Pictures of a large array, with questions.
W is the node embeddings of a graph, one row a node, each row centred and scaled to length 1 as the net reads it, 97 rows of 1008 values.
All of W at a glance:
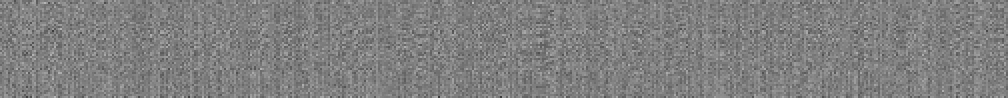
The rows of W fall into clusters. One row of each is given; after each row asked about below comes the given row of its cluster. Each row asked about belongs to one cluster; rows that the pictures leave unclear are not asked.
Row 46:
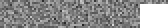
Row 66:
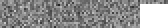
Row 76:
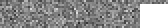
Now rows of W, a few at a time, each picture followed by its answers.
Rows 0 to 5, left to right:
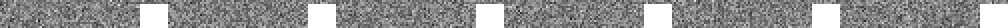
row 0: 76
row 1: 66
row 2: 76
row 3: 76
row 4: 66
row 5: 46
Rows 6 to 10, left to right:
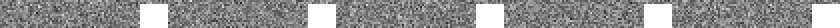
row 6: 46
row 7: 66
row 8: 46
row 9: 76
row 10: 76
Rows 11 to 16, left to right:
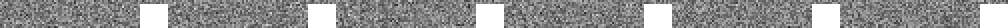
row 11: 46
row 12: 46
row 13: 66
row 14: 46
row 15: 76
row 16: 46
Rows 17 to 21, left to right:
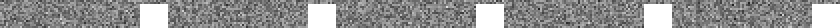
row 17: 76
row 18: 66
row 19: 76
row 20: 46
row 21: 66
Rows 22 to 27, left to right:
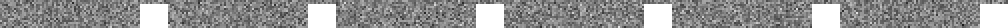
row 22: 66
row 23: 66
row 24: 76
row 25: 76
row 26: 46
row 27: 66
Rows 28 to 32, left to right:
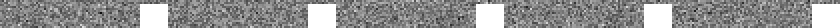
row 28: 76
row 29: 76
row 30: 46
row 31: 46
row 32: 46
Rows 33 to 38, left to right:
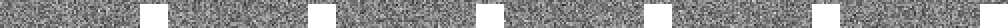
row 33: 46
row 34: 66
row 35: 66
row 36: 66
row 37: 46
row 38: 76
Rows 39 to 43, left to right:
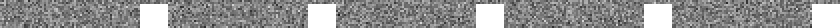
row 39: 76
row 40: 76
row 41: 46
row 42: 46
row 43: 46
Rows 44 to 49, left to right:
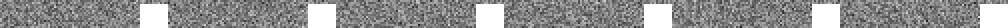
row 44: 66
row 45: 66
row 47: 46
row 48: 66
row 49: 46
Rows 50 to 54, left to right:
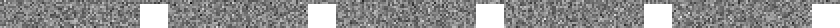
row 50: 76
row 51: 66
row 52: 66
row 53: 66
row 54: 66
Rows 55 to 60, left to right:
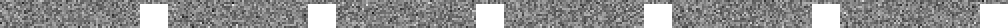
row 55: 66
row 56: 76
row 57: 46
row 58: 66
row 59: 66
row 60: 66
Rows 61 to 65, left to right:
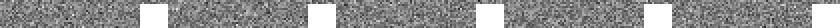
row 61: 76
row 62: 76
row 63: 46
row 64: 76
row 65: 46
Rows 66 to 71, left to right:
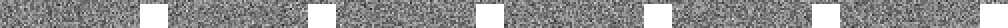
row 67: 46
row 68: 46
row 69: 46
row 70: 76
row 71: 66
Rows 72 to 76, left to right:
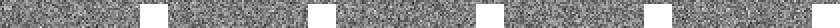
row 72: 76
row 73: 76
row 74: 66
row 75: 76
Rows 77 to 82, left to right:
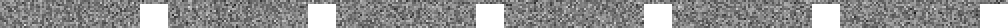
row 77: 66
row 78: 66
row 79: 76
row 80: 66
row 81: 76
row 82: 76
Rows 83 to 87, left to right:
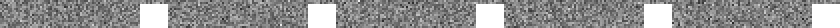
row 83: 66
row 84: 46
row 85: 66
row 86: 66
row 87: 66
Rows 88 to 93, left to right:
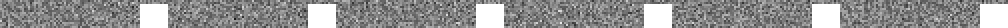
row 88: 66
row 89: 76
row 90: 66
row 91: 76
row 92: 46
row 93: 66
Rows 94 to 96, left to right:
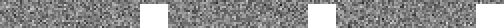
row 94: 76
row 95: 66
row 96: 66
